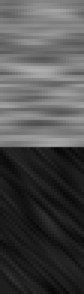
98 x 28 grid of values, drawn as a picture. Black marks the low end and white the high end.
It is made of 2 by 1 panels. Panel 1,1: middling, streaked across. Panel 2,1: very low, slanting down to the right, faint in contrast.
